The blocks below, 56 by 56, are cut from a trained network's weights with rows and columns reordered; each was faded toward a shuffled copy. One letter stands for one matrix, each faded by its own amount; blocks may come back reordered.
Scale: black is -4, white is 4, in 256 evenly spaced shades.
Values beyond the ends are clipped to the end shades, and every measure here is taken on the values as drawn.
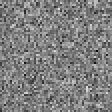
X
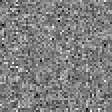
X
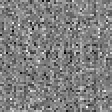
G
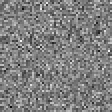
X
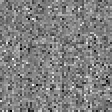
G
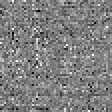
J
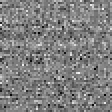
J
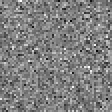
X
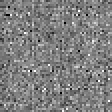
G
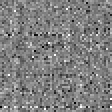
G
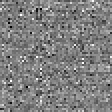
J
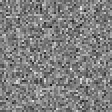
X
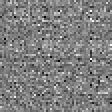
J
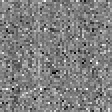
G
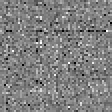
J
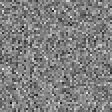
X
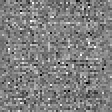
J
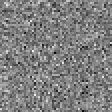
X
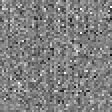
G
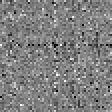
J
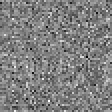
X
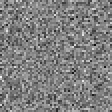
X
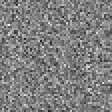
X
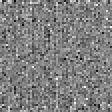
G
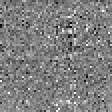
J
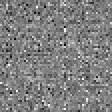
J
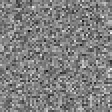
X
